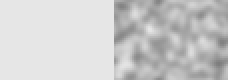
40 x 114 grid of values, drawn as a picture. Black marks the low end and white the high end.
The table splits into one row of 2 panels. Panel 1,1: very high, flat. Panel 1,2: high, blotchy.
